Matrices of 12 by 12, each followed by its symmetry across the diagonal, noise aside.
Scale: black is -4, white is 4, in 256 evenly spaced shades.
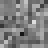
antisymmetric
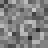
symmetric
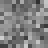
antisymmetric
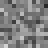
antisymmetric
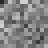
symmetric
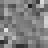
antisymmetric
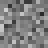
antisymmetric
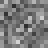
symmetric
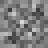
symmetric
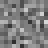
antisymmetric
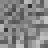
symmetric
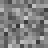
antisymmetric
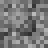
symmetric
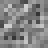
symmetric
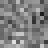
antisymmetric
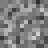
symmetric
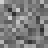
symmetric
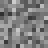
antisymmetric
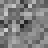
symmetric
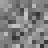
symmetric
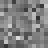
antisymmetric
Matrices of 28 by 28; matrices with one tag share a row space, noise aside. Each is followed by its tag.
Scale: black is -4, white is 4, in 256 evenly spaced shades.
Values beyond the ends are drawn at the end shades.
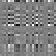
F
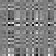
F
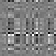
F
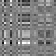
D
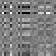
D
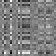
D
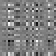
F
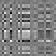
D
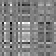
D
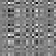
F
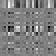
F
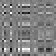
D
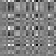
F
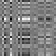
D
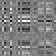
D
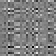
F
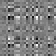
F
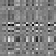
F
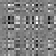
F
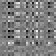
F
